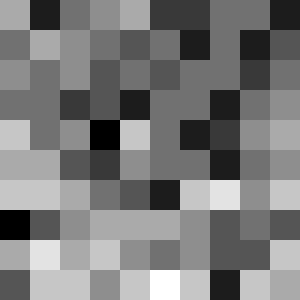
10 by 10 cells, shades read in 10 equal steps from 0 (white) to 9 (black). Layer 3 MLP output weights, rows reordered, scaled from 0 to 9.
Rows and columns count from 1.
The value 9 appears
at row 5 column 4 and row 8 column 1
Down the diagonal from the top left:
3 3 4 6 2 5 2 6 6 3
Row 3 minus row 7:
2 3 1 1 -1 -2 3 4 3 3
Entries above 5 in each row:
4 4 3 4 3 3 2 4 2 2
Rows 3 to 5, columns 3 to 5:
4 6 5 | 7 6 8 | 4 9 2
